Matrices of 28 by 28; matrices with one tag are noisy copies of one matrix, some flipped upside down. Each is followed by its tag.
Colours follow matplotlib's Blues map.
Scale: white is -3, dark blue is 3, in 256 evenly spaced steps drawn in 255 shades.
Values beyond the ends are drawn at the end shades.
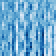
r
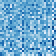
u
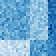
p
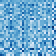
u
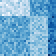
p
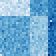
p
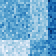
p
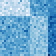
p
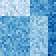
p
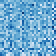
u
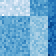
p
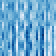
r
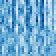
r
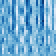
r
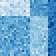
p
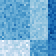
p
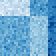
p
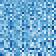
u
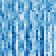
r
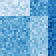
p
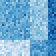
p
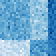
p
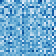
u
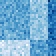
p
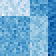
p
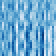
r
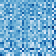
u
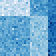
p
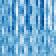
r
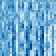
r
